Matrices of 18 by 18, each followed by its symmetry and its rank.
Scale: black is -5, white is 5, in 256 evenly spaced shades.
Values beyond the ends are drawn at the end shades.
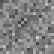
symmetric, full rank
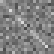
symmetric, full rank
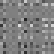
antisymmetric, rank two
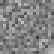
symmetric, full rank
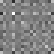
symmetric, rank three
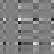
neither, rank one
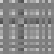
symmetric, rank one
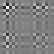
symmetric, rank one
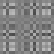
symmetric, rank one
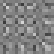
symmetric, rank three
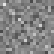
symmetric, full rank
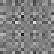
antisymmetric, rank two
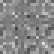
symmetric, rank three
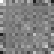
symmetric, rank three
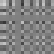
symmetric, rank one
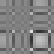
symmetric, rank one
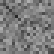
symmetric, full rank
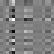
neither, rank one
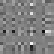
antisymmetric, rank two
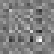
symmetric, rank three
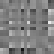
antisymmetric, rank two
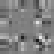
antisymmetric, rank two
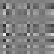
neither, rank one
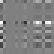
neither, rank one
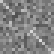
symmetric, full rank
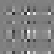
neither, rank one
